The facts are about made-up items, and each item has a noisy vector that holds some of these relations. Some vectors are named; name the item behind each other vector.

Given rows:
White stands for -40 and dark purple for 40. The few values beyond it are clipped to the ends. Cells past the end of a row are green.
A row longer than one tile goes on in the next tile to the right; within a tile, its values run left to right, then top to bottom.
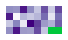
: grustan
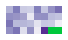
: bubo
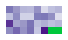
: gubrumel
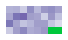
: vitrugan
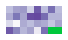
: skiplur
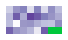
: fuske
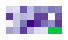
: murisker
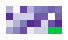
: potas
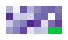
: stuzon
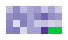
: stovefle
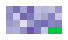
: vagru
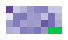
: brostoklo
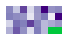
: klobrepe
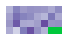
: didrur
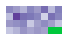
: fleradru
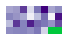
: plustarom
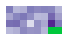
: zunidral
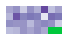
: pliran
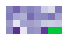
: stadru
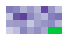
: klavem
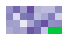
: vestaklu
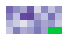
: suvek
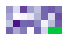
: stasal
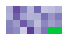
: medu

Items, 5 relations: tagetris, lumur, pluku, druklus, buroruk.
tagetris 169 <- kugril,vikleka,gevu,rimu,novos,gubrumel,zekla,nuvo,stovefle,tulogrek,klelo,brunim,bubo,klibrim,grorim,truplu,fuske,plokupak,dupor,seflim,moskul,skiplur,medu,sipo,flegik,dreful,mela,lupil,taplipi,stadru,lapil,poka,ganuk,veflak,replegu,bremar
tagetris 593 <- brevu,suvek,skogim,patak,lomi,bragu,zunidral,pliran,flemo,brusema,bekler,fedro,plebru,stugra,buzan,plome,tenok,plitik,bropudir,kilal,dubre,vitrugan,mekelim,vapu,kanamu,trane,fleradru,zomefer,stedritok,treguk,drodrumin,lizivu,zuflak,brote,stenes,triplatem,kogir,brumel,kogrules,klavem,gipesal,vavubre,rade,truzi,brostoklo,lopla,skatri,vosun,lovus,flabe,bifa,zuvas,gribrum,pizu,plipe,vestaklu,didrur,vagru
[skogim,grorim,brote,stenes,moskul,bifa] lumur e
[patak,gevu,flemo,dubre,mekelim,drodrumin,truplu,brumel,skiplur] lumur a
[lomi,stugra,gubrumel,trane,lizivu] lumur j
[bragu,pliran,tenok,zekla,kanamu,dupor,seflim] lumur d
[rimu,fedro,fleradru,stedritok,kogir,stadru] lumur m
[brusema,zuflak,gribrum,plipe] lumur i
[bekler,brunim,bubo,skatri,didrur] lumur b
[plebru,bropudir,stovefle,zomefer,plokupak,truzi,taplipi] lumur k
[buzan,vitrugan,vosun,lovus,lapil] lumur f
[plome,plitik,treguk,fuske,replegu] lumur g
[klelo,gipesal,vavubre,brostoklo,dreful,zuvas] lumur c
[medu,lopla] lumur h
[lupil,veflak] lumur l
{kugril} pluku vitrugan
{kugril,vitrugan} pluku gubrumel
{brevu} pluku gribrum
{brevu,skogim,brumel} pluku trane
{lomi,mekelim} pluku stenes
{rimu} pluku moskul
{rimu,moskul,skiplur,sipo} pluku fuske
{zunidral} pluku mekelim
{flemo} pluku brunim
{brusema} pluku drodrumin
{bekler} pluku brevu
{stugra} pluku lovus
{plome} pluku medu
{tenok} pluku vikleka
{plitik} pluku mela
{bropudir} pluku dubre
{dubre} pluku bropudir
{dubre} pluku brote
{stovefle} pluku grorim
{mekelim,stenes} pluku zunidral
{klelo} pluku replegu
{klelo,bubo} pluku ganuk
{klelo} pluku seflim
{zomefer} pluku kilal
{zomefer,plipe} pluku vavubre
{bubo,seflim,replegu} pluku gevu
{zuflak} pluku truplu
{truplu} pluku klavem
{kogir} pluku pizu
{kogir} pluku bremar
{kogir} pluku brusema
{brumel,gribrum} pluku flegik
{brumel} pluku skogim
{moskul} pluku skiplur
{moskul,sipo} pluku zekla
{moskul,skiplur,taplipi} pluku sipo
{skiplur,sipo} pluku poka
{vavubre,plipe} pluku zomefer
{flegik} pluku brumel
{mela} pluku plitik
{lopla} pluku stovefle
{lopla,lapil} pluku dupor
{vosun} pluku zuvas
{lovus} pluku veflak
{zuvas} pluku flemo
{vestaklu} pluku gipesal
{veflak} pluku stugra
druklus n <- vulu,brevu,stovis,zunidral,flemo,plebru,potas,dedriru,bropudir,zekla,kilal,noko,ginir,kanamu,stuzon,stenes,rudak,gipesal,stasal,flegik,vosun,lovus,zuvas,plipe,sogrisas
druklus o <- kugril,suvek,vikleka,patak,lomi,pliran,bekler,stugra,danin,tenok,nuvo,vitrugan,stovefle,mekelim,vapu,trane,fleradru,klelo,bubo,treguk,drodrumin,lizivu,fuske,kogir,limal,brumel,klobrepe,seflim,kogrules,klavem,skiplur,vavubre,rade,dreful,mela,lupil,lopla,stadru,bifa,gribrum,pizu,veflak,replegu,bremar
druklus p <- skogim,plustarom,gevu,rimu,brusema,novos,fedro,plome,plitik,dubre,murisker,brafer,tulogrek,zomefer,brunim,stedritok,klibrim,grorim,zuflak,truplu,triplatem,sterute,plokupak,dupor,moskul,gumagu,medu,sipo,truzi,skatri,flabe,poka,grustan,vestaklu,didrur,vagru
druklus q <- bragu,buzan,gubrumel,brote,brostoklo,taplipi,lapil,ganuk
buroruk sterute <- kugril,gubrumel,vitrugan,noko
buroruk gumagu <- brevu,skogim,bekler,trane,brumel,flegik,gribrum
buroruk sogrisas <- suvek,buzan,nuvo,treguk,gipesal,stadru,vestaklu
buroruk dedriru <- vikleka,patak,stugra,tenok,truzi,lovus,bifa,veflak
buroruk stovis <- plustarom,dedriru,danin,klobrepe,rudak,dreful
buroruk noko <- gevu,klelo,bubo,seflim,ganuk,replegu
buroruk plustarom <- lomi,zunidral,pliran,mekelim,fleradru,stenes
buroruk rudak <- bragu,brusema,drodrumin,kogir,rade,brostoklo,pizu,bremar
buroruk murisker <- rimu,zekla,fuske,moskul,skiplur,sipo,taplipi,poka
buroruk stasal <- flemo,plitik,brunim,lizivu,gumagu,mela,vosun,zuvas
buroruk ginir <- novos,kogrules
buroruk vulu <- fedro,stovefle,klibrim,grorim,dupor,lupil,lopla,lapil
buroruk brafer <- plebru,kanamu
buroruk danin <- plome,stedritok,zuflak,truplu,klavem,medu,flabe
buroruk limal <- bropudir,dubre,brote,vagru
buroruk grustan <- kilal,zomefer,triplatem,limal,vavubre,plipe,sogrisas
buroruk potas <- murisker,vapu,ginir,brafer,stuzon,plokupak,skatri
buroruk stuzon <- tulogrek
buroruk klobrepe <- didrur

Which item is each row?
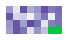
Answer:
vulu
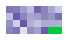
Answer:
dreful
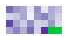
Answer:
ganuk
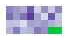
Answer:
treguk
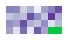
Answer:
trane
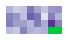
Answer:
kanamu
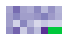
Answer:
lupil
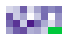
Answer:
sterute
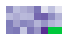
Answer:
lapil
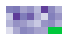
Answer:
drodrumin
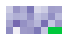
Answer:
plitik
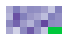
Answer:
stedritok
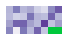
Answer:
skogim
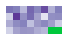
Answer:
kogir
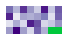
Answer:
limal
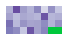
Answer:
klibrim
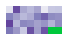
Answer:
dupor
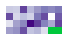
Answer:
brafer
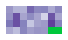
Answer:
stenes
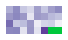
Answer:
replegu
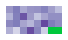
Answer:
flabe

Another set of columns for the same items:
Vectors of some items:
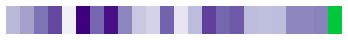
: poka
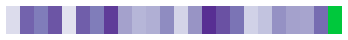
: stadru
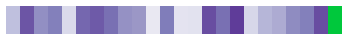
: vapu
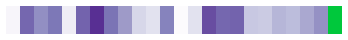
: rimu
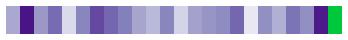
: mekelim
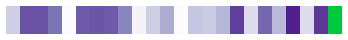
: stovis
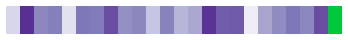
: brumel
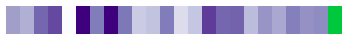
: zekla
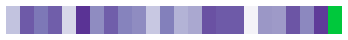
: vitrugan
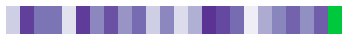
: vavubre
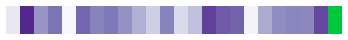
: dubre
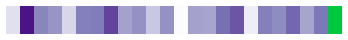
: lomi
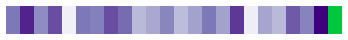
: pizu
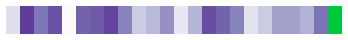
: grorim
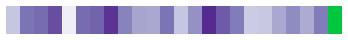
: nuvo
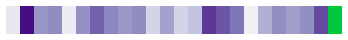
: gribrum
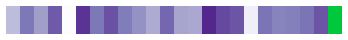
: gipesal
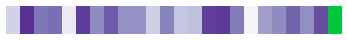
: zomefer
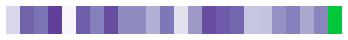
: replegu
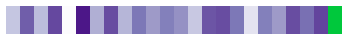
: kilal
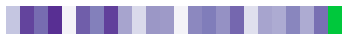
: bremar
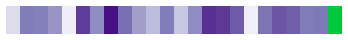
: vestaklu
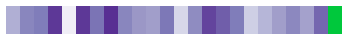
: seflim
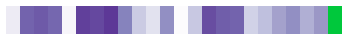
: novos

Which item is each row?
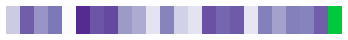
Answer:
plebru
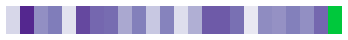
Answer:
lopla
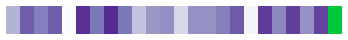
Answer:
lovus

